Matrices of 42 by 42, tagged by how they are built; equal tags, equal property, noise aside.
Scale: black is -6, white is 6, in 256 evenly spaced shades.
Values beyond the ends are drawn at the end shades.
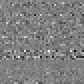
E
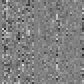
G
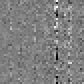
G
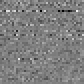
E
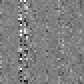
G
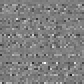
E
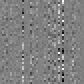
G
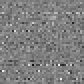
E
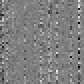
G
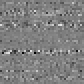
E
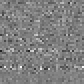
E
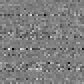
E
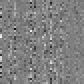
G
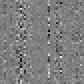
G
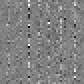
G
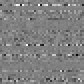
E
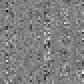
G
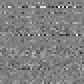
E
